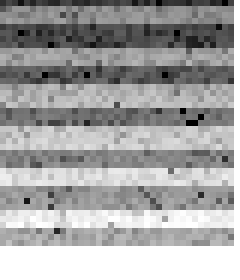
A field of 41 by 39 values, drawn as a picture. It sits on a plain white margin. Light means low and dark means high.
Slope: up to the top. Stripes: horizontal, repeating 6 times. Average level on the scale: 40%.
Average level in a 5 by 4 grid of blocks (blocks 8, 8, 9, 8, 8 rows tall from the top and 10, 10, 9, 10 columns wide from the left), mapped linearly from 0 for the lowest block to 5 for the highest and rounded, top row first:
5 5 5 5 | 3 3 3 3 | 1 1 1 1 | 1 1 1 1 | 0 0 0 0
